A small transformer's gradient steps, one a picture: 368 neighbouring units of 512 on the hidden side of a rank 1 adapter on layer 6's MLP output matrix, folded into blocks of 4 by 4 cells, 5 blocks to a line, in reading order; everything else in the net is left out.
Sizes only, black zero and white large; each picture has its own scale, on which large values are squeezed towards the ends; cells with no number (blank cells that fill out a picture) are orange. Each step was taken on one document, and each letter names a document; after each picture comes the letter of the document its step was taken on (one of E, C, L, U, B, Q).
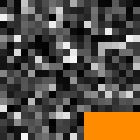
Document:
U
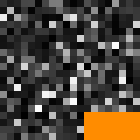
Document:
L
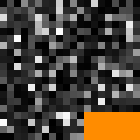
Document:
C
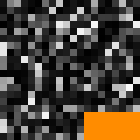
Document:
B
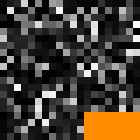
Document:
L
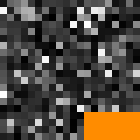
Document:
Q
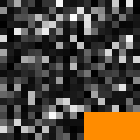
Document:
B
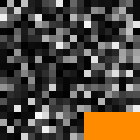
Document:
C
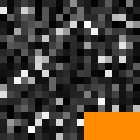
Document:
Q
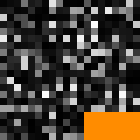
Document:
L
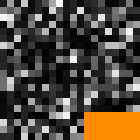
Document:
C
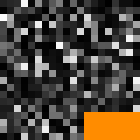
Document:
C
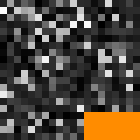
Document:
Q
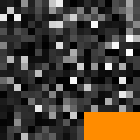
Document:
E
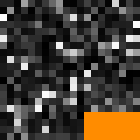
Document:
L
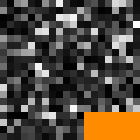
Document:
B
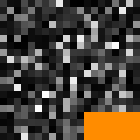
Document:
L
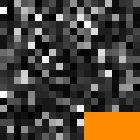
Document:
Q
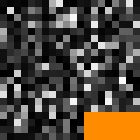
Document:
L
